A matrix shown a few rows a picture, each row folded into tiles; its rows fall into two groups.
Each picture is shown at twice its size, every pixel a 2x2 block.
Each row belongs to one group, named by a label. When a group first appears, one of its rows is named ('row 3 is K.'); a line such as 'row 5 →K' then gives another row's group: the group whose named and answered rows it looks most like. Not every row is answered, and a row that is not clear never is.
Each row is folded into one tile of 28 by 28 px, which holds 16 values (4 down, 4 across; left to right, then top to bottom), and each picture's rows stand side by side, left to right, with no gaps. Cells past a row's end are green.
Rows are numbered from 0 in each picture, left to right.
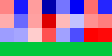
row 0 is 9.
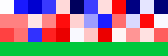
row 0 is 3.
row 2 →9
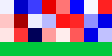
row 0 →3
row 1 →3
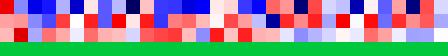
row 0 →3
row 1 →9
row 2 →9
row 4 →3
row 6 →9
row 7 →9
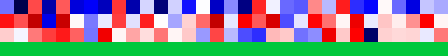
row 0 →9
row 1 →3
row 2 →9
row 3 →9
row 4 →9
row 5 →9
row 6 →3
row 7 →9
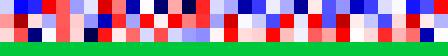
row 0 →3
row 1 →3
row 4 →3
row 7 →3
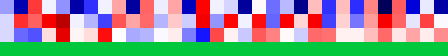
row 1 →3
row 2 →9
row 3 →9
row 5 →9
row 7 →9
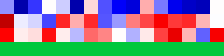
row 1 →9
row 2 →9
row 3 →3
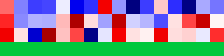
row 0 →3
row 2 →3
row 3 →9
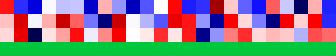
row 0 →3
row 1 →3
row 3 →3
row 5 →9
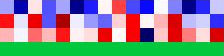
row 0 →9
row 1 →3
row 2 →3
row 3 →3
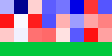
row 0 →9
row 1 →9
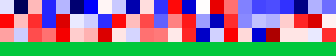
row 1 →3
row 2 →9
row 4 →3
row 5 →9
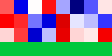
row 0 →3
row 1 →3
